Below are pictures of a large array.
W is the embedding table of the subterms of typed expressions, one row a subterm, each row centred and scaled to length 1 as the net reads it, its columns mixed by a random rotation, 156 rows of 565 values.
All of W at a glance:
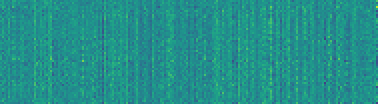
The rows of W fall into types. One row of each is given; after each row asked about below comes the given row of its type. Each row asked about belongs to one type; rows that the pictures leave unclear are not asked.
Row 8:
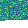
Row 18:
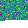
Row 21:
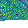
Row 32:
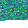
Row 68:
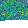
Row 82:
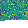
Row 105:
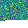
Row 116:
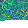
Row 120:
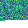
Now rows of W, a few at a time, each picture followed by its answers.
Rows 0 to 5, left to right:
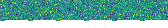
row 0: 21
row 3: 120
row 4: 18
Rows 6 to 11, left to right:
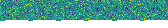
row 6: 32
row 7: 21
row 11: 116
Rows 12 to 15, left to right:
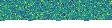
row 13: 21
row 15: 8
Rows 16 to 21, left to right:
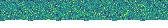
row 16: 82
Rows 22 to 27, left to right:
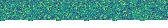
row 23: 105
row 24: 68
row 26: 105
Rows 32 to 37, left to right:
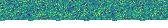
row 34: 116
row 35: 32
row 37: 32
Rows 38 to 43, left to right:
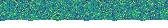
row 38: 68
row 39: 116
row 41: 68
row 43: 105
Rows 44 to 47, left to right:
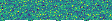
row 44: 32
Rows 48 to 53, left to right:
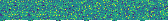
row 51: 105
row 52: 21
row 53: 8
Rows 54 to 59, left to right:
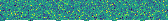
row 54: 18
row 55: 21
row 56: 116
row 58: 82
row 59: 32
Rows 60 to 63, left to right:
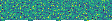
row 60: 68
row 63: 120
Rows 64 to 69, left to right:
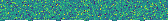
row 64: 21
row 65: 18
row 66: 68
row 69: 105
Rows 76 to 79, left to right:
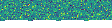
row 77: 68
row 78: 18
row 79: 116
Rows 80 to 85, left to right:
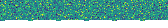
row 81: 105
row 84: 105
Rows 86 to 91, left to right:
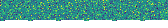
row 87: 105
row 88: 105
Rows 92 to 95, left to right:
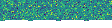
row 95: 8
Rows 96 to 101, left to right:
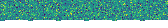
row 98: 32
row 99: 68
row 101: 8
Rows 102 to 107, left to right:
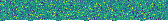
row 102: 21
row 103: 82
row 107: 105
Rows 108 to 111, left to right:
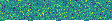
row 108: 8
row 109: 32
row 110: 21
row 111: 21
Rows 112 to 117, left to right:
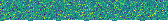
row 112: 21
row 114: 82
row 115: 21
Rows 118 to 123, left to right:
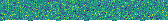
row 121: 18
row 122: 8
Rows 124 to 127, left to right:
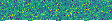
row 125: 116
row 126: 32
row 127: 32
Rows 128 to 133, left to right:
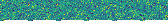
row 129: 68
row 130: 68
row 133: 120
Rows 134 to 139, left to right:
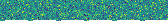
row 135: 105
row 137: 120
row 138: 82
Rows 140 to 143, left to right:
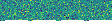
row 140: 82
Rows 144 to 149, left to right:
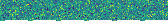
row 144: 32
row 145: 82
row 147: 32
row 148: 120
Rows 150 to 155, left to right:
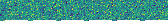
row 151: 116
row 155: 68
